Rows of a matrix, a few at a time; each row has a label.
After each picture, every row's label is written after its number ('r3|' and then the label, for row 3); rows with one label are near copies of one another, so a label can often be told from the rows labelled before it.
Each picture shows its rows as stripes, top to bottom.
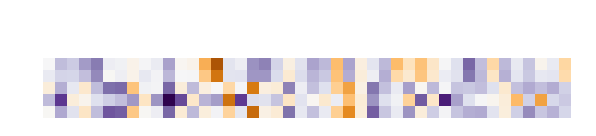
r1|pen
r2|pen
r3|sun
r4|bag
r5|sun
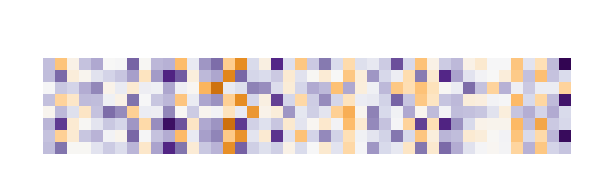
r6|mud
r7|bag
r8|pen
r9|mud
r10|sun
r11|bag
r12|mud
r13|bag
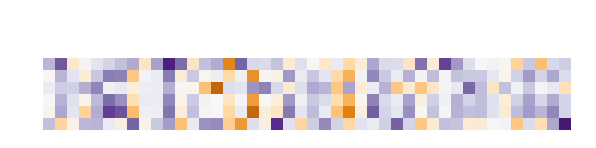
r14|bag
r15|sun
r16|pen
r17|sun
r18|sun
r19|mud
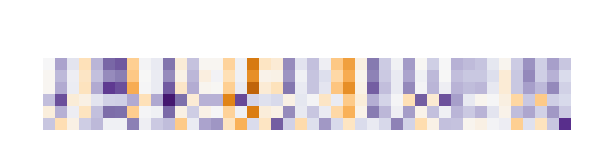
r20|sun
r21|sun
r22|sun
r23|bag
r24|sun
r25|mud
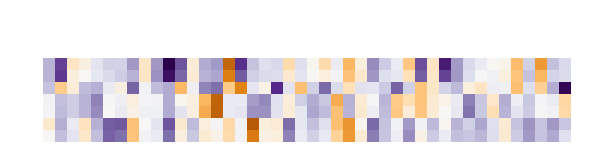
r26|bag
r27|bag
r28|mud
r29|pen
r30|pen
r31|sun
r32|sun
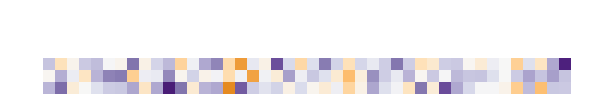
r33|mud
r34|sun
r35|bag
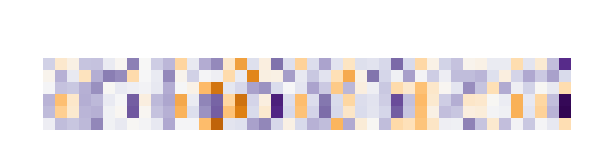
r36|mud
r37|sun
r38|pen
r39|mud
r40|mud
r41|pen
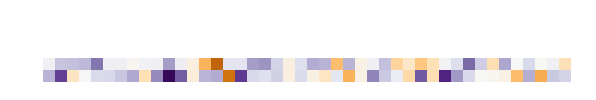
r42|pen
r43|bag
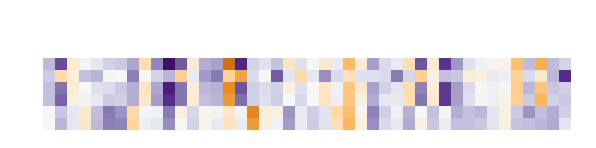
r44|bag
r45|mud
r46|bag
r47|bag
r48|sun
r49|sun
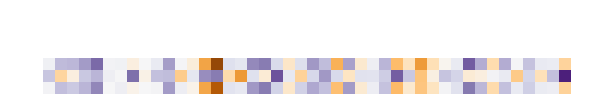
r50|pen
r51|mud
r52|pen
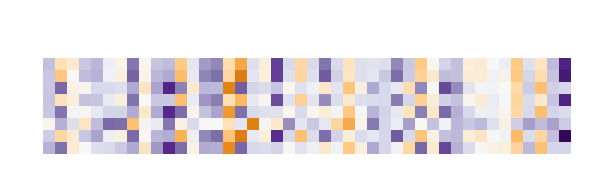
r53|mud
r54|mud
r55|bag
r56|mud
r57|bag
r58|sun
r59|mud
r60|bag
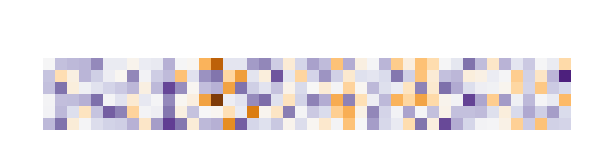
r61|pen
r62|mud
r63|bag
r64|pen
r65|sun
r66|bag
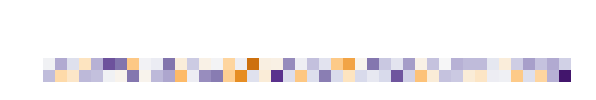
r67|sun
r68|mud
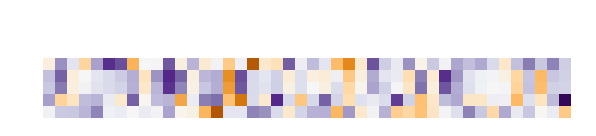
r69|sun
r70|bag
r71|bag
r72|mud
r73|pen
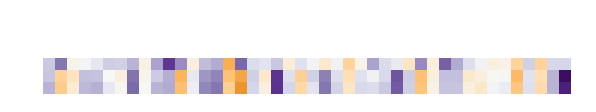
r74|bag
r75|mud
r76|mud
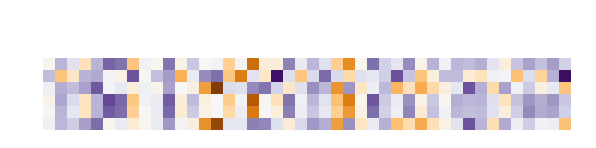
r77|sun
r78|mud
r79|pen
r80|sun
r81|sun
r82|pen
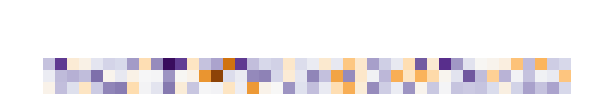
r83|bag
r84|pen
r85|sun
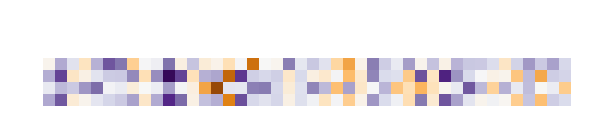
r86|sun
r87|bag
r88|pen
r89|bag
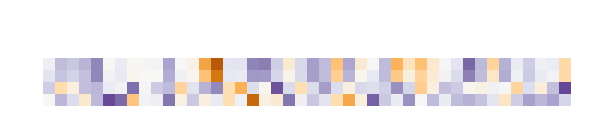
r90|pen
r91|pen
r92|mud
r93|sun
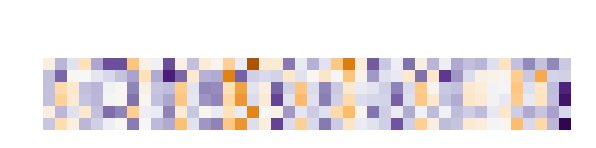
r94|sun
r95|bag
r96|mud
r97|mud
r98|sun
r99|mud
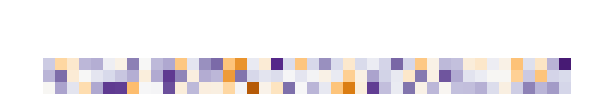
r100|mud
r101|bag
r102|sun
